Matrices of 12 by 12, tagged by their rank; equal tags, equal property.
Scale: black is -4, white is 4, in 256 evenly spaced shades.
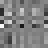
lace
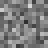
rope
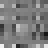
lace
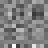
lace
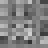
lace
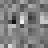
lace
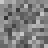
rope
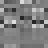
lace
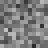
rope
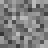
rope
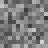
rope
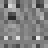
lace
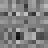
lace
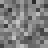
rope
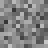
rope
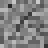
rope
